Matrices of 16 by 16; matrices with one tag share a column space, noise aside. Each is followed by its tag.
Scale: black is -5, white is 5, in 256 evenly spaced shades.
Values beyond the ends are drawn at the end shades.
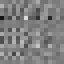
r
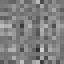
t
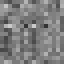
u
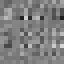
r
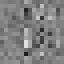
r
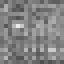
t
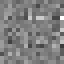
r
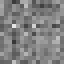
u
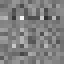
r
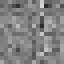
u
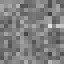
u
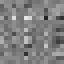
r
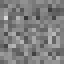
r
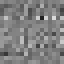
r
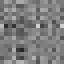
t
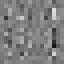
r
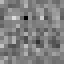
r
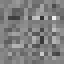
r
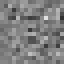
r
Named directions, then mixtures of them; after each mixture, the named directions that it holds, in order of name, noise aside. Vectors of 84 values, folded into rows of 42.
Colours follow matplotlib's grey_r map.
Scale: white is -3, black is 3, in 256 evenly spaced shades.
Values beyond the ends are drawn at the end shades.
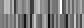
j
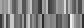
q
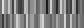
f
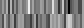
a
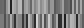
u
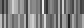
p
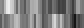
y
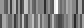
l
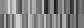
f, p, y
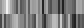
p, y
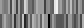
j, l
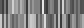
p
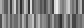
a, l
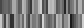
q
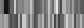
j, l, y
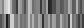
q, y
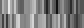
f, p, y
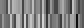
f, p, u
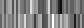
j, y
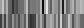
p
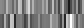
a, q, u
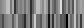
j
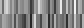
j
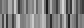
f, p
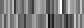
a, j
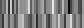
a
